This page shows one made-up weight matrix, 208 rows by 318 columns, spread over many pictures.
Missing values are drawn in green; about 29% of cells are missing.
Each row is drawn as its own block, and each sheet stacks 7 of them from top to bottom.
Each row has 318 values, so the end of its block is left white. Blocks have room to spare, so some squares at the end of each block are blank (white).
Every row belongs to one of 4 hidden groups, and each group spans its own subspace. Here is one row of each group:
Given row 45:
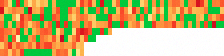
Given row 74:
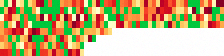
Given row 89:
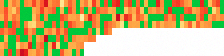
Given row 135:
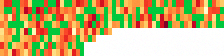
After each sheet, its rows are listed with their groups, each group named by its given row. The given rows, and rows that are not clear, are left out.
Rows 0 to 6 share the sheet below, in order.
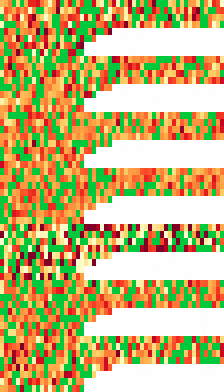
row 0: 45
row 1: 89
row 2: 135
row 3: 89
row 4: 74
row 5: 89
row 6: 89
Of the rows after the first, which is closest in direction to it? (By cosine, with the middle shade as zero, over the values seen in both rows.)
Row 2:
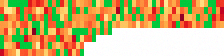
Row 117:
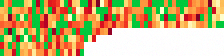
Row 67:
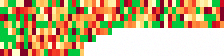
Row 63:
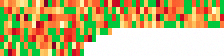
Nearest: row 67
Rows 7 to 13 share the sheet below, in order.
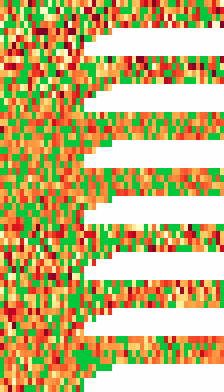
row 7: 45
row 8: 45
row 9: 74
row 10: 45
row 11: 89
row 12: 89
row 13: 89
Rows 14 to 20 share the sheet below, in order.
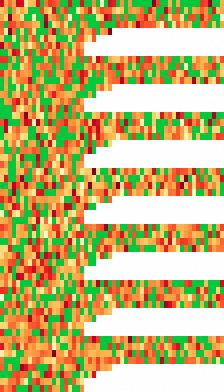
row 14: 135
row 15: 89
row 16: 135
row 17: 89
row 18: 45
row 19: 74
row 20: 74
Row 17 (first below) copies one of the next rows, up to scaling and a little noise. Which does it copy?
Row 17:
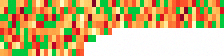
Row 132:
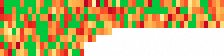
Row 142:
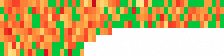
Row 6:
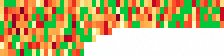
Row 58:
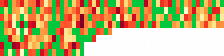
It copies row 6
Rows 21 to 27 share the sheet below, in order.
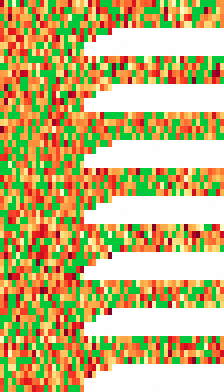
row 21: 135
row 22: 135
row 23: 74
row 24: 89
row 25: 45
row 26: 45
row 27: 135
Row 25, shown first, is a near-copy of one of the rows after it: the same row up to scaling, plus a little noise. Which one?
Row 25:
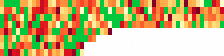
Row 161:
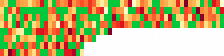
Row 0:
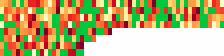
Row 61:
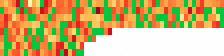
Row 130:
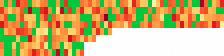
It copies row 161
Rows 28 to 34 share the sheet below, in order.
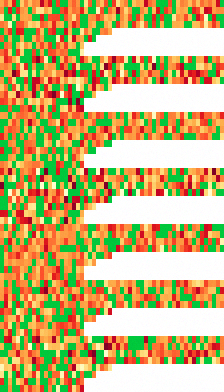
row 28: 74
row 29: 45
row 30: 45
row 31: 74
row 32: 135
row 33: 45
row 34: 45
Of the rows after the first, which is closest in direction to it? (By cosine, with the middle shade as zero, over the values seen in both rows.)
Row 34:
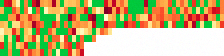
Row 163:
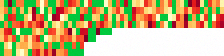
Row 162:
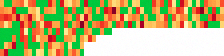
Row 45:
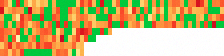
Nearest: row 162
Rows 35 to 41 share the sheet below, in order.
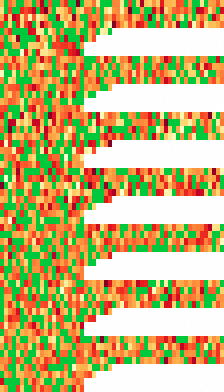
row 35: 45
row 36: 74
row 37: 135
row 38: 74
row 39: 135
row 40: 45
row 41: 135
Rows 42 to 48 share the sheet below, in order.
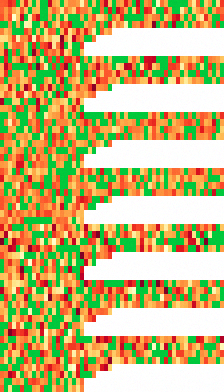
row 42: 45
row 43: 135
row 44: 89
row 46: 74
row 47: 89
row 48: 45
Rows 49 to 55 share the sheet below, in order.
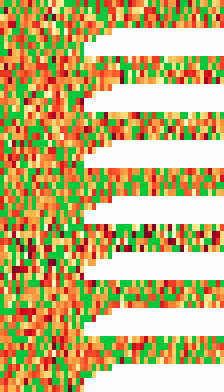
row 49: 74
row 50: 74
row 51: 89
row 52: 135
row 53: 89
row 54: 74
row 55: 74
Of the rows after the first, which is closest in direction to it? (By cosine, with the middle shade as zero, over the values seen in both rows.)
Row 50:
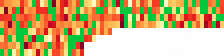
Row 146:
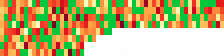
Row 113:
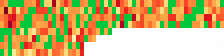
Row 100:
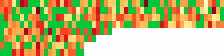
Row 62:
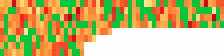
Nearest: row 113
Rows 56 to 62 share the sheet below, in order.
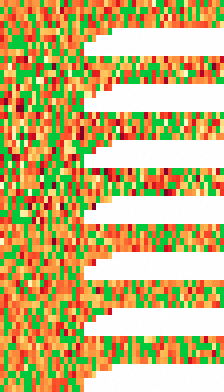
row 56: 45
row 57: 89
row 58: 89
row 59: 74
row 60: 74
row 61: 45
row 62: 135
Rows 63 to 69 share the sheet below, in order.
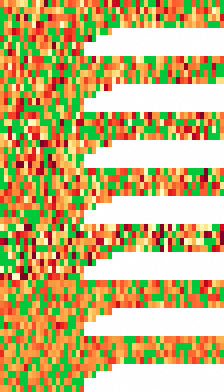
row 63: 89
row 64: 89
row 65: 45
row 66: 135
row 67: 135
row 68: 135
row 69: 74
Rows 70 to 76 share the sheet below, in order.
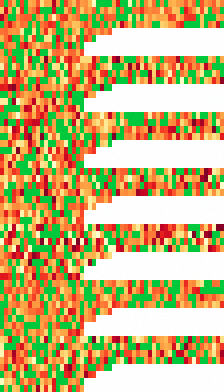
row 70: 74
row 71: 89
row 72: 45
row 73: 135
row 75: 45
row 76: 89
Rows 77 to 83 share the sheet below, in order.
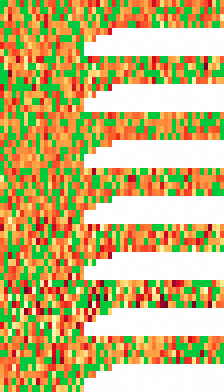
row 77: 135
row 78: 135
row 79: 135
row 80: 89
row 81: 135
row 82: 135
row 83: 89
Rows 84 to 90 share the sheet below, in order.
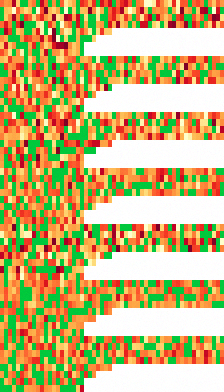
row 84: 135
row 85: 89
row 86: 135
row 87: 135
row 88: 135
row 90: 74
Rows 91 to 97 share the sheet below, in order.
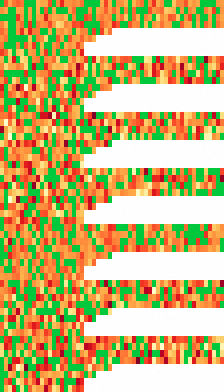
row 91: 89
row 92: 135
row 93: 74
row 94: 135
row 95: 135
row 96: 45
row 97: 135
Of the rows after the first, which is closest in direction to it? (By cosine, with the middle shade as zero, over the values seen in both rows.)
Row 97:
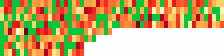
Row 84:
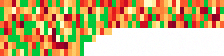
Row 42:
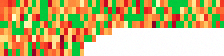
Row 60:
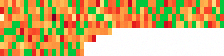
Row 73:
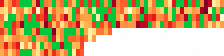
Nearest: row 73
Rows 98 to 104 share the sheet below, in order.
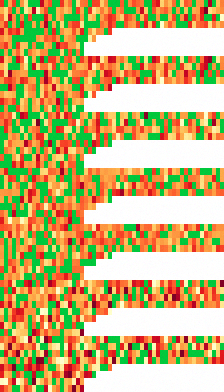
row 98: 135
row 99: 135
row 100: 135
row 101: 89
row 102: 89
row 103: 45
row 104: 89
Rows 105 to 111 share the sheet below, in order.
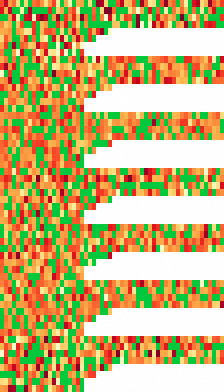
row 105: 45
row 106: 74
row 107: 45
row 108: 135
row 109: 135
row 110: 45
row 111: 89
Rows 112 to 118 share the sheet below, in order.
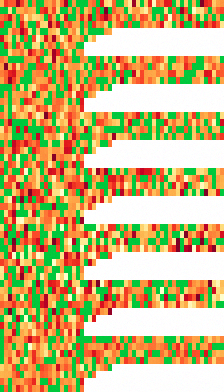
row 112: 45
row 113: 74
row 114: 89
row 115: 89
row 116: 89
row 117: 135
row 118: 45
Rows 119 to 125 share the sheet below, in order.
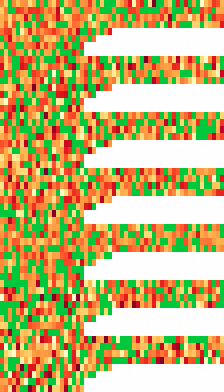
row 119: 45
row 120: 135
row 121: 89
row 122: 89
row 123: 45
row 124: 74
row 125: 74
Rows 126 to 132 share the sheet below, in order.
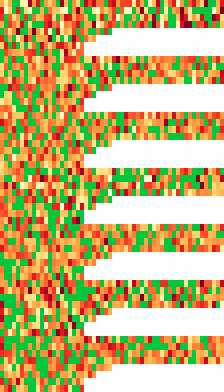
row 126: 135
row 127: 89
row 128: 89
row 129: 45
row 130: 45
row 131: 45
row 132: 89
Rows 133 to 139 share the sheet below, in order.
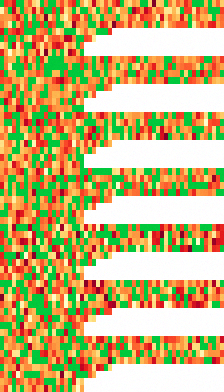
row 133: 89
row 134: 89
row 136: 89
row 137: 135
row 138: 74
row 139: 45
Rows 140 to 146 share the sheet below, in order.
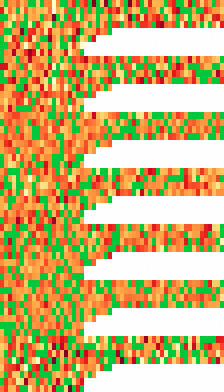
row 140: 74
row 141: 74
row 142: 89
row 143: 45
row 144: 135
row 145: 135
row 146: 74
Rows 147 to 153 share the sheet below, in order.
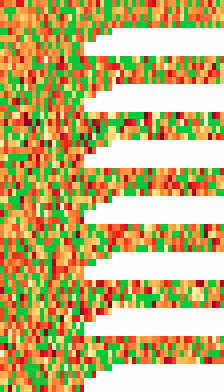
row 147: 135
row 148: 89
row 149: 135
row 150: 45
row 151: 135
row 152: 45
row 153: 74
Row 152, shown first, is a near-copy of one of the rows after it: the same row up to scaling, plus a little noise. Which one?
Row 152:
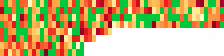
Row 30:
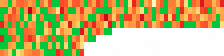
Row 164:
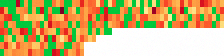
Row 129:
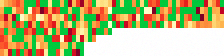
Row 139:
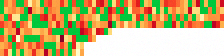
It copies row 139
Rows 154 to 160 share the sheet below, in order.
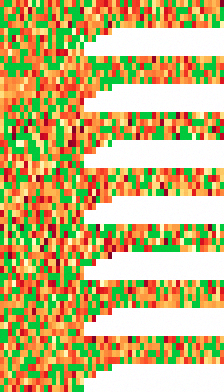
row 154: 45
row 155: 45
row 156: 45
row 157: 135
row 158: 135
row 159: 135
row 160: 74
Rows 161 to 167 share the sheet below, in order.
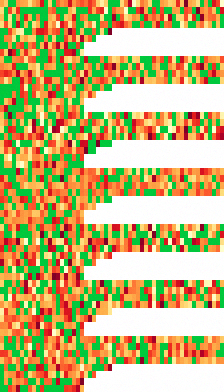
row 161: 45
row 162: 89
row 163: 89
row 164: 45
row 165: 45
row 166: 135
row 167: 45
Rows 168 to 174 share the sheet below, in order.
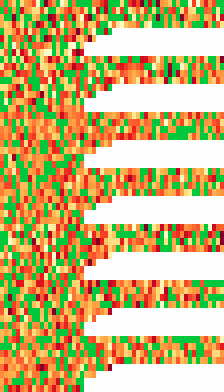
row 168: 89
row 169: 45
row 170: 89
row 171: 135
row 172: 135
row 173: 135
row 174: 45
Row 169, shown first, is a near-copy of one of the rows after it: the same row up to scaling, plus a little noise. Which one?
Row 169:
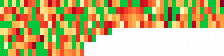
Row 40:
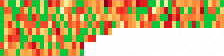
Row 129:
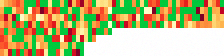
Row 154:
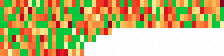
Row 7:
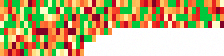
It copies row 40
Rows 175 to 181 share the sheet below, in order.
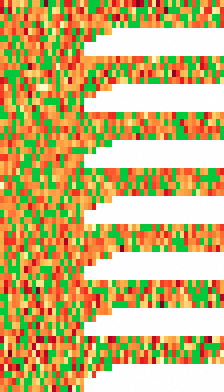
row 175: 89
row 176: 45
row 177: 135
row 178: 74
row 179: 74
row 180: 135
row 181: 135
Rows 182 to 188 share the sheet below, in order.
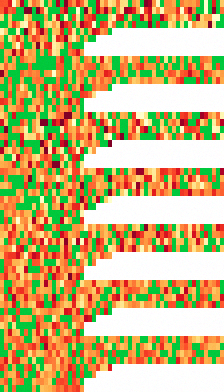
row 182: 135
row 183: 74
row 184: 45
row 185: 45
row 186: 74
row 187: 89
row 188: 45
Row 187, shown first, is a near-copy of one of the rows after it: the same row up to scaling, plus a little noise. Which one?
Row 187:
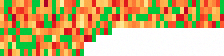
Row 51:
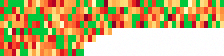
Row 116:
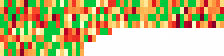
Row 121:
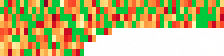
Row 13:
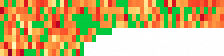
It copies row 121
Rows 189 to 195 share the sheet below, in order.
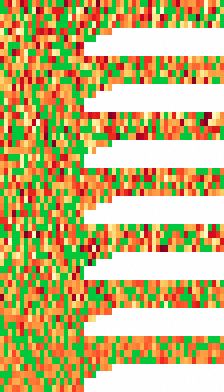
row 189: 135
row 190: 89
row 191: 135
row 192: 89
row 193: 135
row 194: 74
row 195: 135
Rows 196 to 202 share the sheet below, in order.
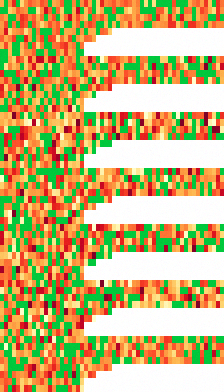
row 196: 135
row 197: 135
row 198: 135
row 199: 89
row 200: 89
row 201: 74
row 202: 74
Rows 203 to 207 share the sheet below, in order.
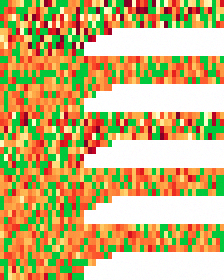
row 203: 45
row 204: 74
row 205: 135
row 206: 45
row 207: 89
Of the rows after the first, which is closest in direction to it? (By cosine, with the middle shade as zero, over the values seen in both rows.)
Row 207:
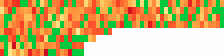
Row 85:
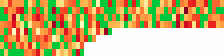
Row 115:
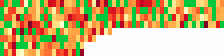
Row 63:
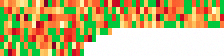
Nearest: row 115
